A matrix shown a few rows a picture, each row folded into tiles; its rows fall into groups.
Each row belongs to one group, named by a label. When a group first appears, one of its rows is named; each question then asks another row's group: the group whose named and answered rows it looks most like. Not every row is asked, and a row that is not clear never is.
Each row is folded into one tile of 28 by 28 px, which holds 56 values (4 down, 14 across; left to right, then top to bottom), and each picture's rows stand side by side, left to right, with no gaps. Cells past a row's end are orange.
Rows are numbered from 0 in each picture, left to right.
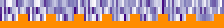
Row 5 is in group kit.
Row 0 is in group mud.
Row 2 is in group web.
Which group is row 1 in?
mud
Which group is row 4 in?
mud
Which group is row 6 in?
mud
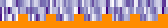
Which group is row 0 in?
mud
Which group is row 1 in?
web
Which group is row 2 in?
kit
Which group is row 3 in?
kit
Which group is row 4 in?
web
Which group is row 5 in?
kit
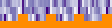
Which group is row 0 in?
kit
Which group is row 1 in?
web
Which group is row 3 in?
kit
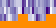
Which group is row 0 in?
kit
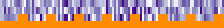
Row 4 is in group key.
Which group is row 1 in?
mud
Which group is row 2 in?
key
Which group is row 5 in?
mud
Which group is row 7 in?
web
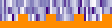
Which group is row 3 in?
mud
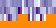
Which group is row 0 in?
web
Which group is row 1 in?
mud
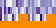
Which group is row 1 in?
mud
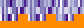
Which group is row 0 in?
key
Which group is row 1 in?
key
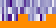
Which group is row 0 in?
key
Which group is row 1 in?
mud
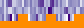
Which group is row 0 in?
key
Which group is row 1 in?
key
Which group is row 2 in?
mud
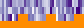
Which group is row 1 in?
kit
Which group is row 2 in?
key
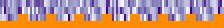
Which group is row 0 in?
web
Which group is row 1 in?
key
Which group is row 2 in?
mud
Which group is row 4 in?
mud
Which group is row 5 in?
web
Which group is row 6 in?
kit
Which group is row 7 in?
kit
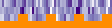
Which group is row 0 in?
key
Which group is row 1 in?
web
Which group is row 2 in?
key
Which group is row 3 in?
web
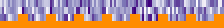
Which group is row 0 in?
kit
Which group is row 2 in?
key
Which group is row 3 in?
web
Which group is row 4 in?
key
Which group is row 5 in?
key
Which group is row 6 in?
key
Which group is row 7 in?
web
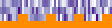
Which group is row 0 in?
web
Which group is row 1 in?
web
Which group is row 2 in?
web
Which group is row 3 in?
mud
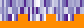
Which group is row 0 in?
key
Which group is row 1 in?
mud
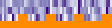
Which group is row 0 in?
mud
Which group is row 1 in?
web
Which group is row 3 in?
kit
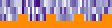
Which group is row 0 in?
kit
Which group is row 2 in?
web
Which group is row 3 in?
key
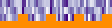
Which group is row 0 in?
kit
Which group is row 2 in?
key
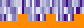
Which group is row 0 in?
kit
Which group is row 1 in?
key
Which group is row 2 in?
key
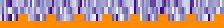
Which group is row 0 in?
key
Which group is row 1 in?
key
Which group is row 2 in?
kit
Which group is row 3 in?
mud
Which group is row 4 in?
kit
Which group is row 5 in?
key
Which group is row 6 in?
kit
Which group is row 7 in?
mud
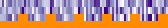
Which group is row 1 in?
kit
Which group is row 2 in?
kit
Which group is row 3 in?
key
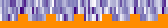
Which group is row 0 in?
key
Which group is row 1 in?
web
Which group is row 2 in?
web
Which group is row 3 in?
mud
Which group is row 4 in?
kit
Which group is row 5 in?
kit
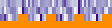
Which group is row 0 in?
kit
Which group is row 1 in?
mud
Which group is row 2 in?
kit
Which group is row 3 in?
mud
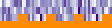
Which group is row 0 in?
web
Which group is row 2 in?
kit
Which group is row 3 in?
mud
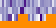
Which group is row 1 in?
mud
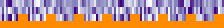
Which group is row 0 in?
key
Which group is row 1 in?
mud
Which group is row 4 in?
key
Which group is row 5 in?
mud
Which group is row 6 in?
key
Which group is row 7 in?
web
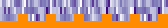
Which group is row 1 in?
web
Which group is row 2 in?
web
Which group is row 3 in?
kit
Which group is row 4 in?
kit
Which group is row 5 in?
web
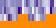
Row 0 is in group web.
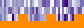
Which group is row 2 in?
key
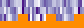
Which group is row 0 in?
kit
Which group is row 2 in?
kit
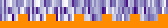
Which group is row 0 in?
mud
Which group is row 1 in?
mud
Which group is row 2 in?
mud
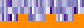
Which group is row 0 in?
key
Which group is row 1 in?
kit
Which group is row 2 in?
web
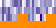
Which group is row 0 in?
web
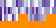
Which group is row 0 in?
mud
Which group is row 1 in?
web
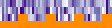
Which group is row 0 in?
key
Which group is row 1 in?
web
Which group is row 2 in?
mud
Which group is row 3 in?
kit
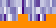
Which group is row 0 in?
kit
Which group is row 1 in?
key
